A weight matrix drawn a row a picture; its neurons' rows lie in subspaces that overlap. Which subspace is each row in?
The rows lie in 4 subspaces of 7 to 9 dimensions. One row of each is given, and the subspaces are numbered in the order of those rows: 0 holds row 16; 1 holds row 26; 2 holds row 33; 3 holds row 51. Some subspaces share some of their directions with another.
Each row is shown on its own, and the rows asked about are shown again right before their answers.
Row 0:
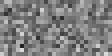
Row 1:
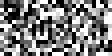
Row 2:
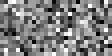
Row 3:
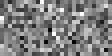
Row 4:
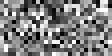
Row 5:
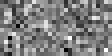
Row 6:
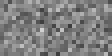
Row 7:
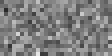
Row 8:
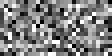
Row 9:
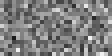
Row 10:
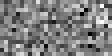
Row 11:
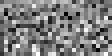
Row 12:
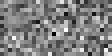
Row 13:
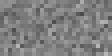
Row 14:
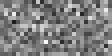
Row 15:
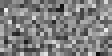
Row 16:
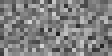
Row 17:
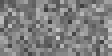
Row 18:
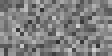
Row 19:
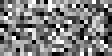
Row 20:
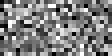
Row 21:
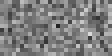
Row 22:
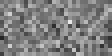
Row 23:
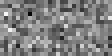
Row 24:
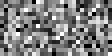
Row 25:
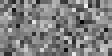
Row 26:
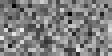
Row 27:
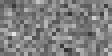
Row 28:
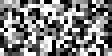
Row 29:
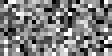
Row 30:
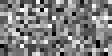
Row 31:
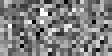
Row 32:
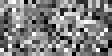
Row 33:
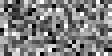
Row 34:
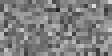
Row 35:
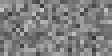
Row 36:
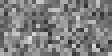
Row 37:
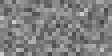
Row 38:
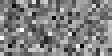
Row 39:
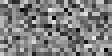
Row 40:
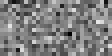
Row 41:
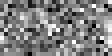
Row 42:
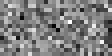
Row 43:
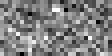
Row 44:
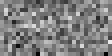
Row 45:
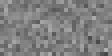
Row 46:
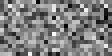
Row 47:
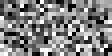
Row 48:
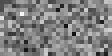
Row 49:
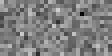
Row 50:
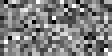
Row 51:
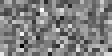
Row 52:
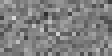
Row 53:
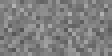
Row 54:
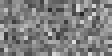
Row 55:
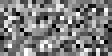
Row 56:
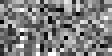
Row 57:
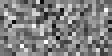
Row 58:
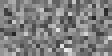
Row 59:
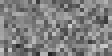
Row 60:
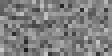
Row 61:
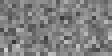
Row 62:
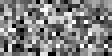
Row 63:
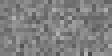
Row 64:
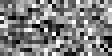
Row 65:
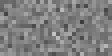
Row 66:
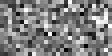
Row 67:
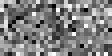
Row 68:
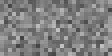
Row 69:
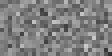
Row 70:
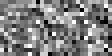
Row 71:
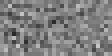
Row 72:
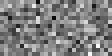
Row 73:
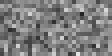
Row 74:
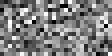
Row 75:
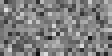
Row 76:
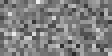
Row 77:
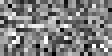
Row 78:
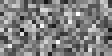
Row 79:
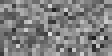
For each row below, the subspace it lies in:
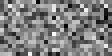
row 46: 2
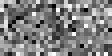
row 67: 2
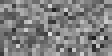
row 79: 0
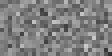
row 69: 3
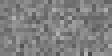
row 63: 2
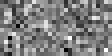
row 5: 1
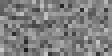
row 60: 0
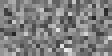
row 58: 1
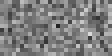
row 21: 2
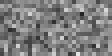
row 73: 2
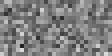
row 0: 3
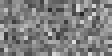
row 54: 2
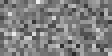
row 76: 1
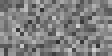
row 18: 0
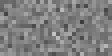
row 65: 2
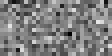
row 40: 1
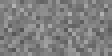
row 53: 1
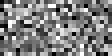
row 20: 2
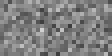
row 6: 3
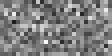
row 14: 3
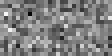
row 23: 2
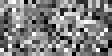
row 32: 1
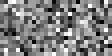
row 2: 1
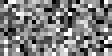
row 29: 1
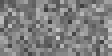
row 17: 3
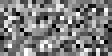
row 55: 0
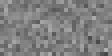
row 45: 2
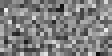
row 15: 0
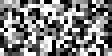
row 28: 3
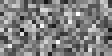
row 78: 3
